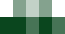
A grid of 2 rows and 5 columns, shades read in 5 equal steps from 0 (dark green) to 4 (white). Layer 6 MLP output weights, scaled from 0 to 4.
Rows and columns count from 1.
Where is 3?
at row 1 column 3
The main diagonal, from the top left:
4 0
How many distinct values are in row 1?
3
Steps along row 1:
down up down up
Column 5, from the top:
4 1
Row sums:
15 2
